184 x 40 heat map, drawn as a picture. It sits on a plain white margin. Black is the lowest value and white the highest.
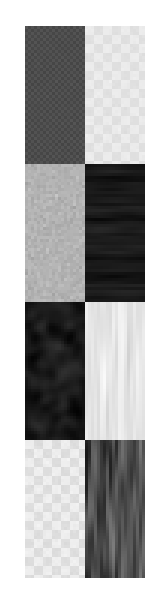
It is made of 4 by 2 panels. Panel 1,1: low, checkered, faint in contrast. Panel 1,2: very high, checkered, faint in contrast. Panel 2,1: high, fine-grained, faint in contrast. Panel 2,2: very low, streaked across, faint in contrast. Panel 3,1: very low, blotchy, faint in contrast. Panel 3,2: very high, streaked downward, faint in contrast. Panel 4,1: very high, checkered, faint in contrast. Panel 4,2: low, streaked downward.
